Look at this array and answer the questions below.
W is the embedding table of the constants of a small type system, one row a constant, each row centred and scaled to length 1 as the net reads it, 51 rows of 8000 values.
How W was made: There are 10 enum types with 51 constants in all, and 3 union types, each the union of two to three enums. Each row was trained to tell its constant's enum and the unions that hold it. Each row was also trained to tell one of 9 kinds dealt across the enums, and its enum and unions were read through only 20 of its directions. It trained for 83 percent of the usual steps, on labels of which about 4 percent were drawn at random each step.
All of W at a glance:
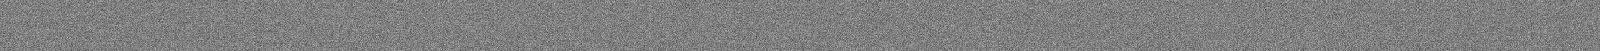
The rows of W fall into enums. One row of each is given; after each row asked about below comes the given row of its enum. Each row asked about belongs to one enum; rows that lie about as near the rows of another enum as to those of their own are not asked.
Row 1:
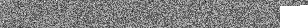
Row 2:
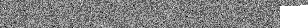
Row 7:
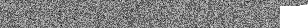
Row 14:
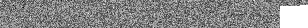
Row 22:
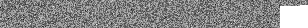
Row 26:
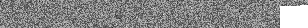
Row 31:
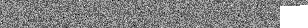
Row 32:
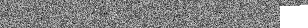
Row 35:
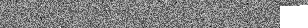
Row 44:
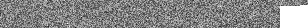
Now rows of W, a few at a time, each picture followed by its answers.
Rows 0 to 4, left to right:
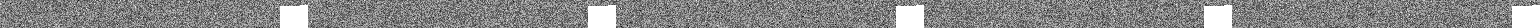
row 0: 32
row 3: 26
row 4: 26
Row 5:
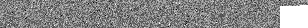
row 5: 35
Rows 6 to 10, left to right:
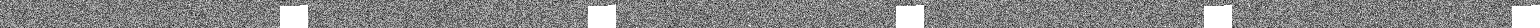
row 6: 2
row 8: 35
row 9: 2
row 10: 2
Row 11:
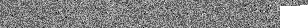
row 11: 26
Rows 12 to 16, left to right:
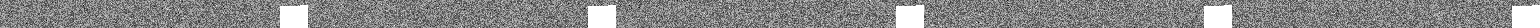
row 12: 26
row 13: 1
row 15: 32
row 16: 35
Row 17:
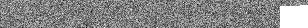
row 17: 1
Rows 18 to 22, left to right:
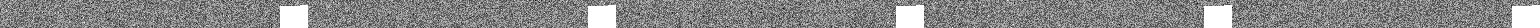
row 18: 2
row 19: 32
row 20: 1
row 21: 44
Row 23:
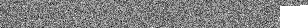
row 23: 22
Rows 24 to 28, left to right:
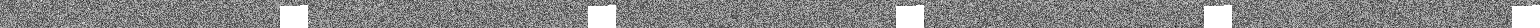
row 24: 26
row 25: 14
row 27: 35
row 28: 22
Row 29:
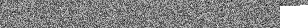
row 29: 35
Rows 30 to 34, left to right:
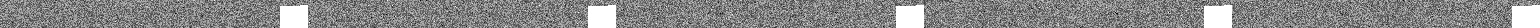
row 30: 1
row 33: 35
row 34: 22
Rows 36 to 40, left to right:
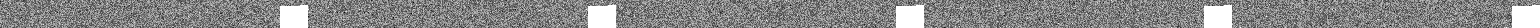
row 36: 32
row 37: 32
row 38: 22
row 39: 14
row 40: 1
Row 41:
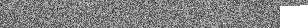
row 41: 44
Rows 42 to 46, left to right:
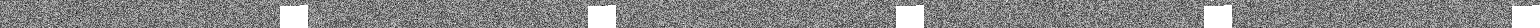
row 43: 26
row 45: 31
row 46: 44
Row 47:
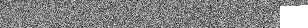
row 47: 14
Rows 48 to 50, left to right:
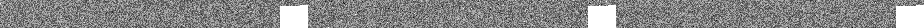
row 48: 2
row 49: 2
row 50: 44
